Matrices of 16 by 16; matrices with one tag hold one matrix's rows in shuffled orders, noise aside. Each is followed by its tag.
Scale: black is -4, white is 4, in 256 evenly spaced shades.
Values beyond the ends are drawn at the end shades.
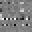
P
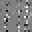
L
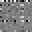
P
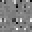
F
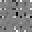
F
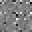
F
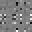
F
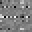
P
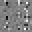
L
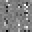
L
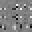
F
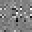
F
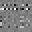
P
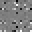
F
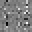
L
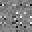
F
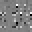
F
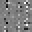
L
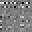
P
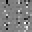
L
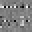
P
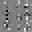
L
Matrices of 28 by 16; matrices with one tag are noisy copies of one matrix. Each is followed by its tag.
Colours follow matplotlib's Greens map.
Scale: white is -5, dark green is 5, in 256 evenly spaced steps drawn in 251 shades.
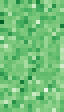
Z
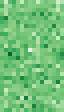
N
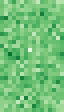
N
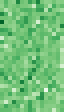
Z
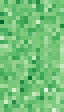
Z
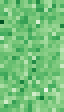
Z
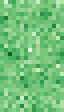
N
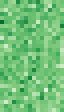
Z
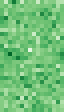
N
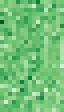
Z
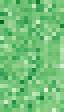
Z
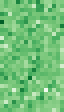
Z
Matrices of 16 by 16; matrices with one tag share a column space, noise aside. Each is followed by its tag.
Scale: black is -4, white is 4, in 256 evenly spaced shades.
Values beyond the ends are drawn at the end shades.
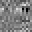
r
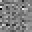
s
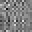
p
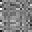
p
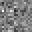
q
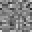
p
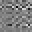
s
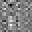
p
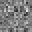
q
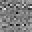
s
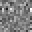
r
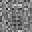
p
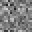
r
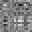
p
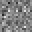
q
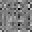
p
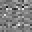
s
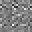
s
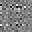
s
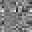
q
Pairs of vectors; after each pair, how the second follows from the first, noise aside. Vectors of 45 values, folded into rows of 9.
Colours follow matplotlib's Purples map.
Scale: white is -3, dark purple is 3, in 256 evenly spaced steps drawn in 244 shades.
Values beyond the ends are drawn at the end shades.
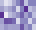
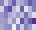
shuffled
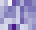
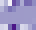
partly zeroed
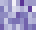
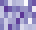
shuffled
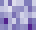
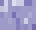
partly zeroed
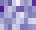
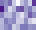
copied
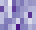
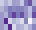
shuffled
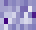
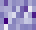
copied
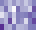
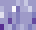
partly zeroed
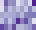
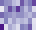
reversed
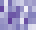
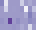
partly zeroed
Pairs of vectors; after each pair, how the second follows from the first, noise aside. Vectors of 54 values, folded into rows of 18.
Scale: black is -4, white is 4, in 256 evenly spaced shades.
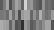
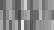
sign-scrambled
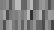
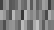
reversed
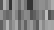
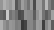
reversed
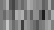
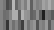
sign-scrambled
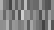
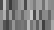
reversed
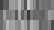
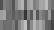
reversed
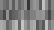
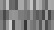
reversed
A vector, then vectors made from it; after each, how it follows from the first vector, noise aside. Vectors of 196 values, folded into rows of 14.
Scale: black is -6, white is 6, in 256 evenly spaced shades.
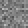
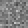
wrapped around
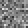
scaled up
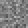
wrapped around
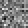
scaled up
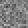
wrapped around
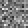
scaled up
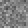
wrapped around
